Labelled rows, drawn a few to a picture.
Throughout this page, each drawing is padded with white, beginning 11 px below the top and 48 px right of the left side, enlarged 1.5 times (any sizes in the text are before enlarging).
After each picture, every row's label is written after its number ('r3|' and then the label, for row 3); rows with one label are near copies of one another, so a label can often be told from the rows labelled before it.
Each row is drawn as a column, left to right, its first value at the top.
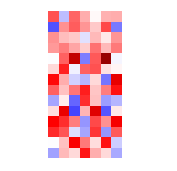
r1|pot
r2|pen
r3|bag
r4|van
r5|pen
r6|bag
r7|pot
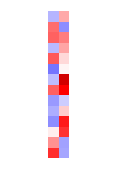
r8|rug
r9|pot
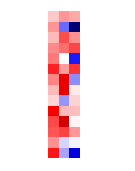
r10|pen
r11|pot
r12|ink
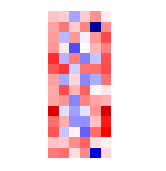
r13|pen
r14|van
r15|rug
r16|van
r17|ink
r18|pen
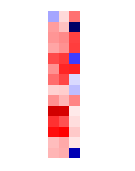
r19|pen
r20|pen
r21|ink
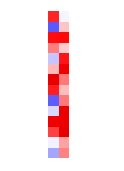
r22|pot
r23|pen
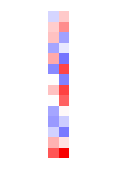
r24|rug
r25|van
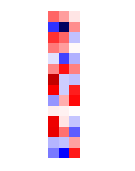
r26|pot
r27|ink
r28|van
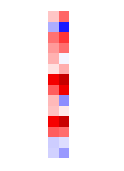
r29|pot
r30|pot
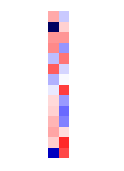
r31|ink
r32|rug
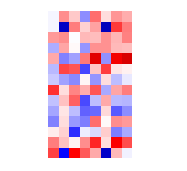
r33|rug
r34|ink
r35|van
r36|rug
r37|bag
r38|ink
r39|bag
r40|bag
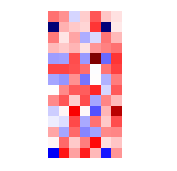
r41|ink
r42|van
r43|pen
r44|van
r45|bag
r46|ink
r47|pen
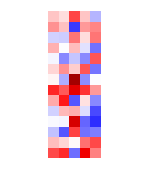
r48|van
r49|van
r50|pot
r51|van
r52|rug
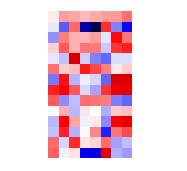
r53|van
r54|pot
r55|bag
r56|ink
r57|ink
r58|van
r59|pot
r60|pot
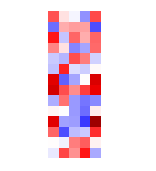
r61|pot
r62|van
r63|rug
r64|rug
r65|pot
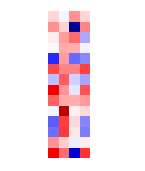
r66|van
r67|pen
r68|ink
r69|van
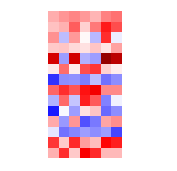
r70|bag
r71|van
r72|bag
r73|van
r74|van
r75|bag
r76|bag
